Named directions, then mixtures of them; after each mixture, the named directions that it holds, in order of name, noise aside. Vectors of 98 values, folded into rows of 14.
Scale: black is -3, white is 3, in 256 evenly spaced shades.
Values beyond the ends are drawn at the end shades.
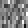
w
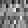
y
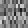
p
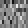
p, y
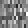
p, w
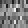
y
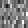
w, y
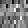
y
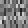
p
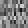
p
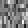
p, w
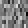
p, w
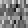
y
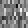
p, w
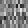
p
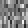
p, w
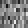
w, y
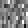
w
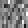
w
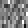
w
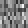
p, w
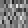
p, y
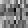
p, y
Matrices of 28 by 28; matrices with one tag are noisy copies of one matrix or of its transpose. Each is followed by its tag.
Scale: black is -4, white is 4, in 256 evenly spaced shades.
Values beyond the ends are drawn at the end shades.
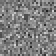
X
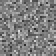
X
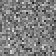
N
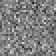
N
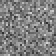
N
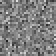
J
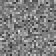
X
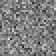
N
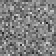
N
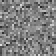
J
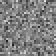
J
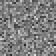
X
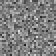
X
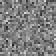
J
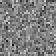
J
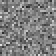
J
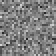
J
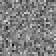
J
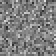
J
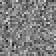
J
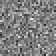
X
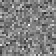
J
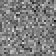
N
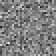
J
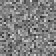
X
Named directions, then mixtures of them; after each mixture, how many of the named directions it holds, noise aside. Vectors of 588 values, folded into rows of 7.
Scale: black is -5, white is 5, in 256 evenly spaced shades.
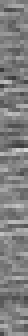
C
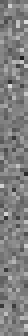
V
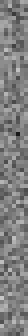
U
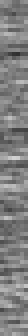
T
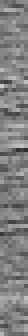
one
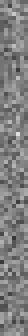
one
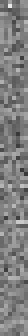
three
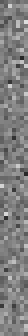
one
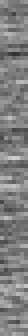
one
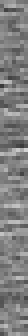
one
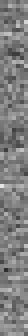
three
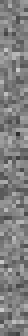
two
